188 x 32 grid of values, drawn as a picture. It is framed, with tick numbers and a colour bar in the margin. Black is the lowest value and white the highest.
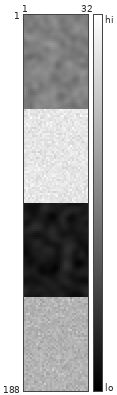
It is made of 4 by 1 panels. Panel 1,1: middling, blotchy, faint in contrast. Panel 2,1: very high, fine-grained, faint in contrast. Panel 3,1: very low, blotchy, faint in contrast. Panel 4,1: high, fine-grained, faint in contrast.
